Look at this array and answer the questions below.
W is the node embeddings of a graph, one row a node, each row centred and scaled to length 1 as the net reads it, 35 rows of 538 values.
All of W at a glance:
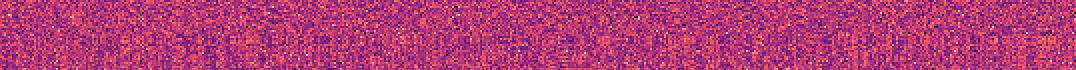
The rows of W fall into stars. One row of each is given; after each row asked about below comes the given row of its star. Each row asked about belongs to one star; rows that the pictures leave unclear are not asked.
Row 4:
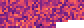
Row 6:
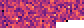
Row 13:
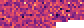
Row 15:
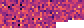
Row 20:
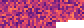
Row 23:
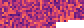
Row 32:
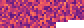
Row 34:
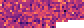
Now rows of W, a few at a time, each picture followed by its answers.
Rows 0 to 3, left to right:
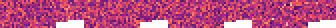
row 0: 23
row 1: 13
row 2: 15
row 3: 32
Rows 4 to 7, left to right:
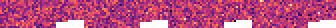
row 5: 23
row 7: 15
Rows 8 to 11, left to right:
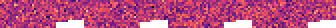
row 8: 34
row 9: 20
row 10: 4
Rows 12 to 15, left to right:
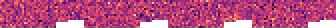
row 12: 34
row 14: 23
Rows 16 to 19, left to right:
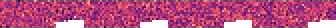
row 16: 13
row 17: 32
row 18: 20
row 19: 23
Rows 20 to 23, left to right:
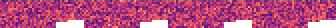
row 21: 20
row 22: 4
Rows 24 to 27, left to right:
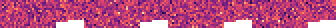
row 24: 20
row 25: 32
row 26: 23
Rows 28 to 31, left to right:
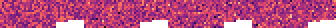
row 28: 34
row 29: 15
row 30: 34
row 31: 20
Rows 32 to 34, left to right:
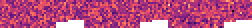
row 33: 6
